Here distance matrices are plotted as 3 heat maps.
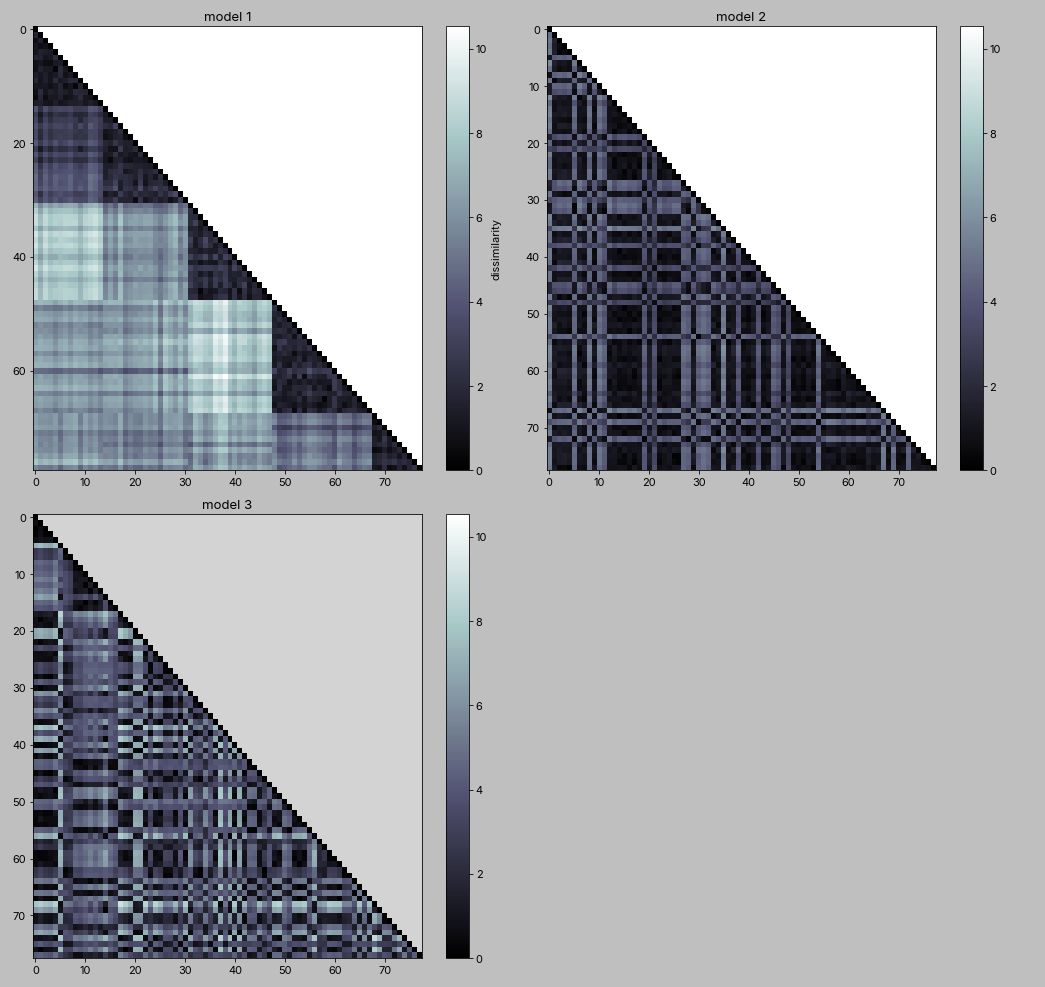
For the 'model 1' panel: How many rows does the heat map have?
78
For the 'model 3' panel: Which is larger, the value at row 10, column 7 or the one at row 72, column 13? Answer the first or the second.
the first
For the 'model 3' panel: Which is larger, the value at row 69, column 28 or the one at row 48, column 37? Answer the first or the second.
the second
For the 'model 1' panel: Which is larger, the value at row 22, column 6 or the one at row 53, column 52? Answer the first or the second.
the first
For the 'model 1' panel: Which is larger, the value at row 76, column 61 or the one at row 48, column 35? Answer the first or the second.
the second
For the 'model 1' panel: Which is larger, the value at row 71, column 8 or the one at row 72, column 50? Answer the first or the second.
the first
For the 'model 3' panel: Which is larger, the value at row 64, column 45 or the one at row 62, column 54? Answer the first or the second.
the first
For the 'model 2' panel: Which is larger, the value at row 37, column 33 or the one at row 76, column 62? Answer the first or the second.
the first
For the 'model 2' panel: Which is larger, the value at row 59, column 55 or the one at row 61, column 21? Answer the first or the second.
the second
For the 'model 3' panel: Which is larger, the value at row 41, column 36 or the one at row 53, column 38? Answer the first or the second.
the first
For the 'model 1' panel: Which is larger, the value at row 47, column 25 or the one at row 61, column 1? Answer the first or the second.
the second
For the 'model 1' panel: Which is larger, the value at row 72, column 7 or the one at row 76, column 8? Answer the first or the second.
the second
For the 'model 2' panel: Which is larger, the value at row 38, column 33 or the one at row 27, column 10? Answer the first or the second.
the first
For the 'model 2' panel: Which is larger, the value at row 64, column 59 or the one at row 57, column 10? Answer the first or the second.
the second
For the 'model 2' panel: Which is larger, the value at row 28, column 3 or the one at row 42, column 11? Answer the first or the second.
the first
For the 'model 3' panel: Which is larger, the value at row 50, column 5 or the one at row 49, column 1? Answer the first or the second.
the first
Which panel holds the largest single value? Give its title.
model 1
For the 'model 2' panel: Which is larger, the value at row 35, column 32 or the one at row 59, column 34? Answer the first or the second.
the first
